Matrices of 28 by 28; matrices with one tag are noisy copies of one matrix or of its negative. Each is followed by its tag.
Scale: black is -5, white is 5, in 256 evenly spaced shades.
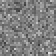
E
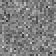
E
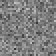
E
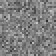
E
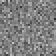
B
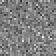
B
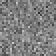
B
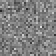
E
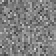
B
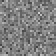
B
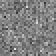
E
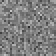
B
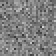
E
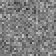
E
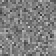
B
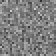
B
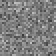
E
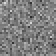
B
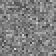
E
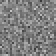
B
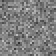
E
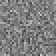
B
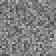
B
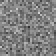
B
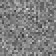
E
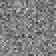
E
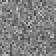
B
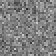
E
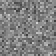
E
